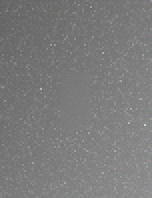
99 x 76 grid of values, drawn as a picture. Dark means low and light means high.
Stripes: none. Calmest part: centre. Slope: up to the bottom right. Average level on the scale: 50%. Grain: fine. Odd rows or columns: none. Mirror symmetry: none. Odd patch: calmer, in the centre.
